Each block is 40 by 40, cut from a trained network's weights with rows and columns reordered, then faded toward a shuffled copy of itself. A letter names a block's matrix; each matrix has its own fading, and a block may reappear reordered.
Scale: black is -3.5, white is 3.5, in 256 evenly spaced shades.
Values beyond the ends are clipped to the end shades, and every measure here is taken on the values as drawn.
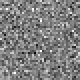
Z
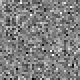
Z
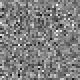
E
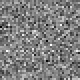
Z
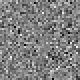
Z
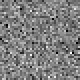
Z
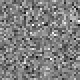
E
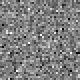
Z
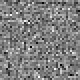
Z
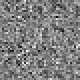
E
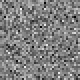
Z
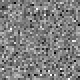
Z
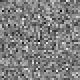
E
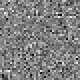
Z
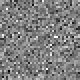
Z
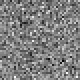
Z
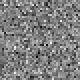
Z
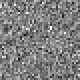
Z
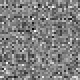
E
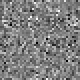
E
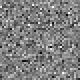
Z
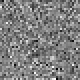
Z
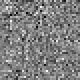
E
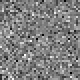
Z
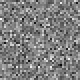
Z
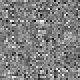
E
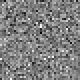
Z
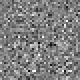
E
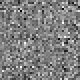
E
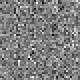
E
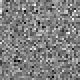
Z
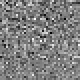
E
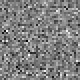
Z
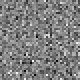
E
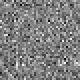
E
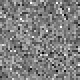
Z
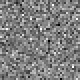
Z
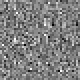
E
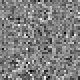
E
